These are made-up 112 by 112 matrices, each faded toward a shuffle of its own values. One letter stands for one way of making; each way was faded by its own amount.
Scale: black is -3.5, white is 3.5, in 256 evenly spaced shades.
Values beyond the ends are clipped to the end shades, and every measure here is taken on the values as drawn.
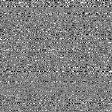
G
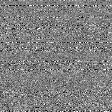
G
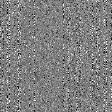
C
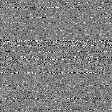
G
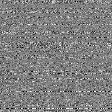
G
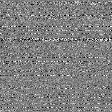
G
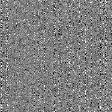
C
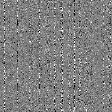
C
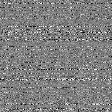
G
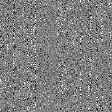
C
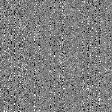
C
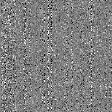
C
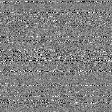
G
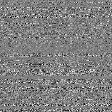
G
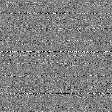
G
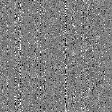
C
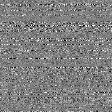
G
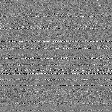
G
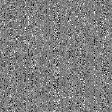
C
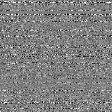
G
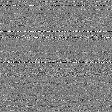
G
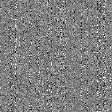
C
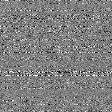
G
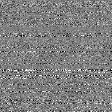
G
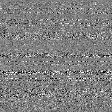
G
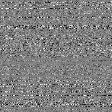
G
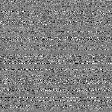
G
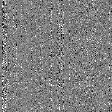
C
